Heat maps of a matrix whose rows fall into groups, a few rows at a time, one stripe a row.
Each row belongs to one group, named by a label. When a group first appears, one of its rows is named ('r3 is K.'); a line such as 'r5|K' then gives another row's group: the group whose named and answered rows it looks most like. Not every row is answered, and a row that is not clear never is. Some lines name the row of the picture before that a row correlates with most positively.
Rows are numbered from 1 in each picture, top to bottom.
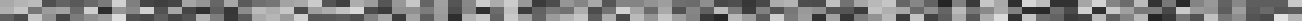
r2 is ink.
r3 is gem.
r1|gem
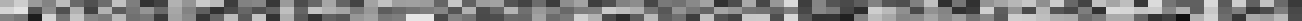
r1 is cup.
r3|cup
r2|ink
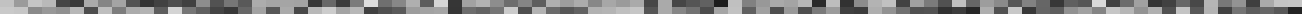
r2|ink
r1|gem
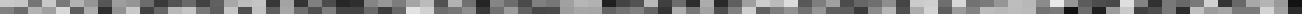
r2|cup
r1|cup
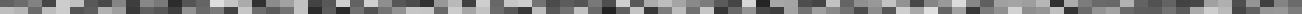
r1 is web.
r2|cup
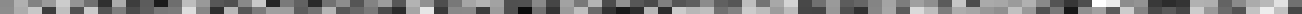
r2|cup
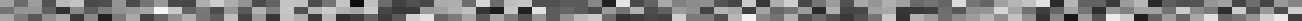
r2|ink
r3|cup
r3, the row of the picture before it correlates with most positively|2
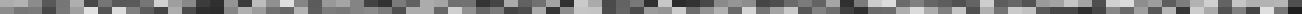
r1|ink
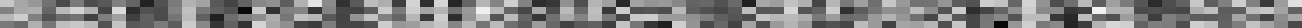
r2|cup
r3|gem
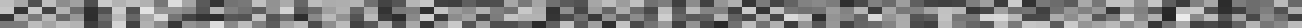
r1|ink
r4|web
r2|web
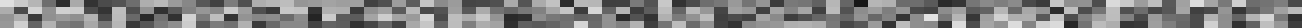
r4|cup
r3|cup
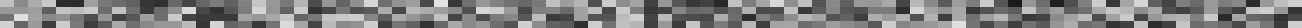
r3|ink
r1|gem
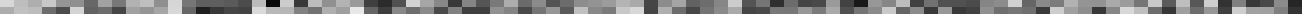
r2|ink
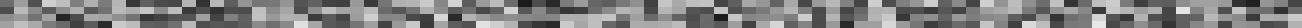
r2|ink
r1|cup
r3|gem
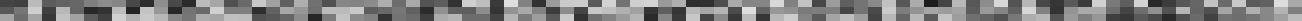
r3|web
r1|gem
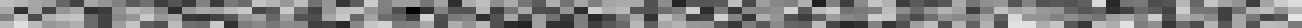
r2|web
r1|gem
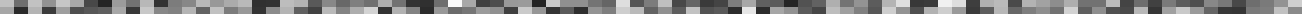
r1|web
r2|web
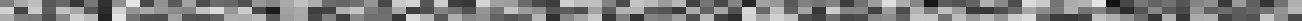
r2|web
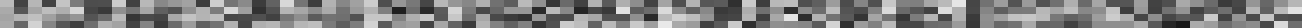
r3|cup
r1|web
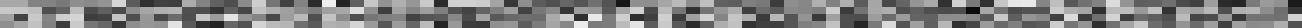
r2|ink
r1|cup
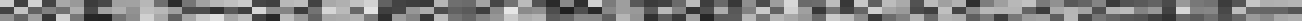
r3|web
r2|ink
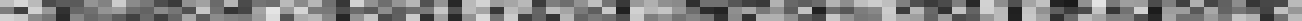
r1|gem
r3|gem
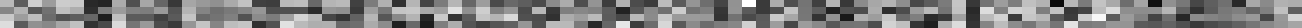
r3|gem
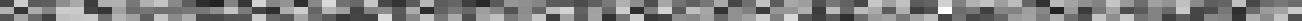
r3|cup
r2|web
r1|ink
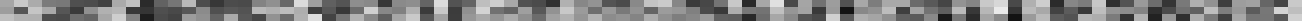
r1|gem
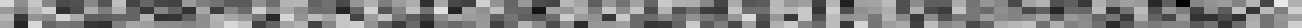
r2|gem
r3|web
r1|gem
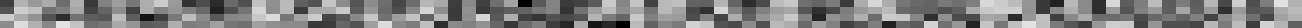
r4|cup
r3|gem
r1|ink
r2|ink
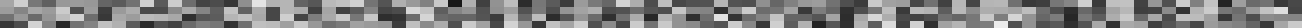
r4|gem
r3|ink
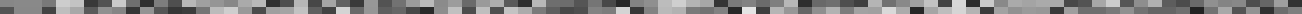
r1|cup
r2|web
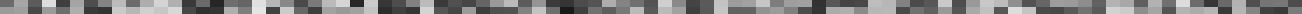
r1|ink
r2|ink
